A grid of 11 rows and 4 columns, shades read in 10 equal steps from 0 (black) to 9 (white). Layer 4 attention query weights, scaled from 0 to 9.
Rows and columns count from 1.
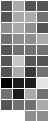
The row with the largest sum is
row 11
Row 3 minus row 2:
2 0 -1 -1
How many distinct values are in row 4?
3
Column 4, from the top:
3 4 3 6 4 3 4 8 4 6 5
